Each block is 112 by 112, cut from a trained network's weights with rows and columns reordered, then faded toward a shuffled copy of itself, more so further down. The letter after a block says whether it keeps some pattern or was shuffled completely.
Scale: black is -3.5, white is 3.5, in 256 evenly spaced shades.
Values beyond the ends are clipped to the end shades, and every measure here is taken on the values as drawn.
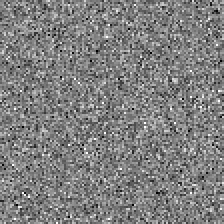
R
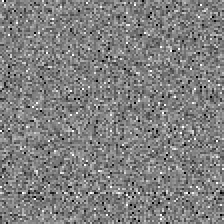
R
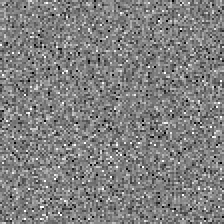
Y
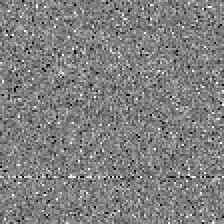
R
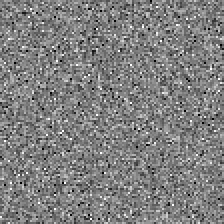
Y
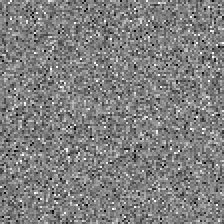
Y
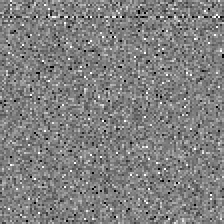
R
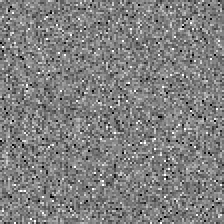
Y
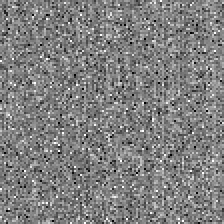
R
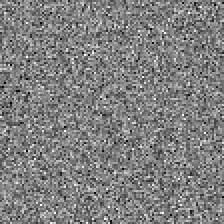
Y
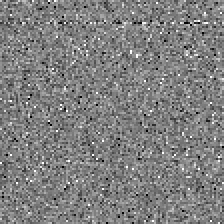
R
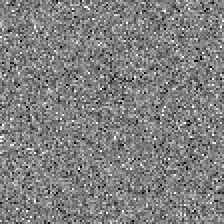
Y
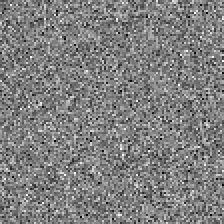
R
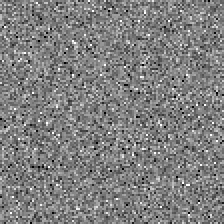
R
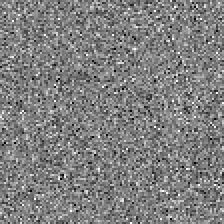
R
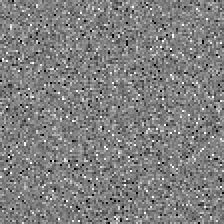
Y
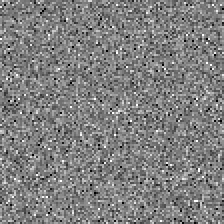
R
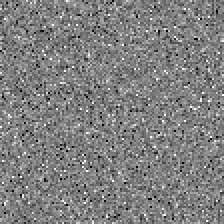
Y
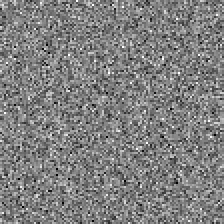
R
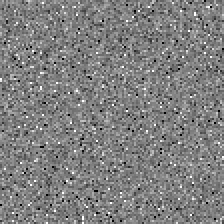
Y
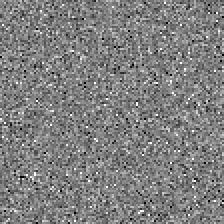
Y
